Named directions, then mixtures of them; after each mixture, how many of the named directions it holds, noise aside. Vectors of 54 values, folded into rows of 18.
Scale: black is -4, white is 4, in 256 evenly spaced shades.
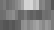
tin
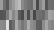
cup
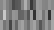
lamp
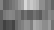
one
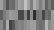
three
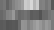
one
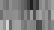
three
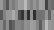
three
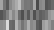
one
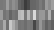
three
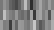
one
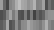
two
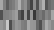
two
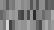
two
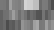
one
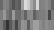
three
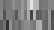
three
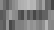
two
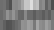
one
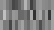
one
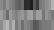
one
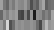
two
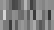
one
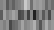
three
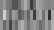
one
